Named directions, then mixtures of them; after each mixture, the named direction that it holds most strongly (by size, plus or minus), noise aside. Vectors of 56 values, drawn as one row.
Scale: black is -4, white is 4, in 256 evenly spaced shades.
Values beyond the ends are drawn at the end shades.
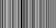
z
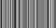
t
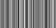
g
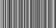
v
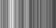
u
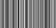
g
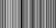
z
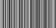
v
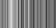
u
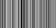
z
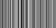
z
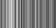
u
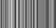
t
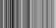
u
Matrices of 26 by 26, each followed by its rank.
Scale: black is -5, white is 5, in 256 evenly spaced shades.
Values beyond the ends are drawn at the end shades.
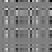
one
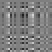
one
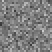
full rank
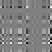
one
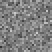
full rank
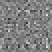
five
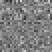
five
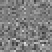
five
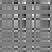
one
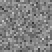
full rank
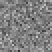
full rank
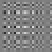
one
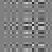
one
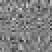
five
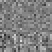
five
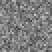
full rank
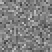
full rank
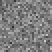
full rank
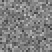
full rank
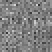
five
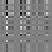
one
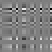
one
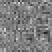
five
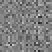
five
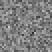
full rank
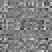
five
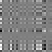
one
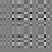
one
